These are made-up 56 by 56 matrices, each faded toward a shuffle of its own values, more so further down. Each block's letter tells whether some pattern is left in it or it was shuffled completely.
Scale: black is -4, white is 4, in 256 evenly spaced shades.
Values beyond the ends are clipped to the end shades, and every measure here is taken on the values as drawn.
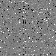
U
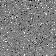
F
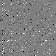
U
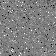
F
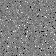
F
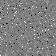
F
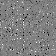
U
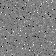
F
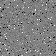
F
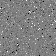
F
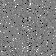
U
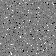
F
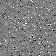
F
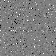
U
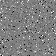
F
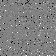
U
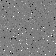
F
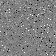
F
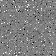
U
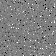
F
